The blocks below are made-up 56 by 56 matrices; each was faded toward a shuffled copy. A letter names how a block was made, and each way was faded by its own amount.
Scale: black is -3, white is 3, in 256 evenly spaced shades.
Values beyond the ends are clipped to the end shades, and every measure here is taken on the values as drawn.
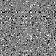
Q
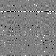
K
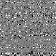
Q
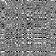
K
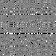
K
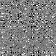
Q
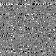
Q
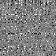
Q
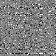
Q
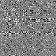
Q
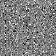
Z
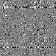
Q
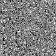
Z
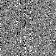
Z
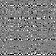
K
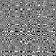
K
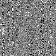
Z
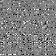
Q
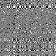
K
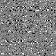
Q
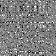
Q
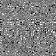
Q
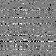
K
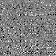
Q
